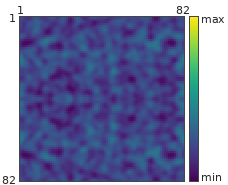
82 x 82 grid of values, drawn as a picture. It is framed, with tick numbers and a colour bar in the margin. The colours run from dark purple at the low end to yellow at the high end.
Overall the values sit about 20% of the way up the scale. The field is mottled with small blotches. The values follow a bell shape. No row or column stands out. No overall slope runs across the table. It is mirror symmetric from top to bottom.
